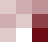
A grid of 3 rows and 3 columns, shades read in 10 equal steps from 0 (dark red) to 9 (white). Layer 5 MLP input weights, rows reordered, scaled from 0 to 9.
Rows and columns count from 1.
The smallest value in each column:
6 6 0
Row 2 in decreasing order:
7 6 2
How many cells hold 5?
1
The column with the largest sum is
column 2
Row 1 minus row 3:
0 -3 5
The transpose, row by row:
7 6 7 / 6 7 9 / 5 2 0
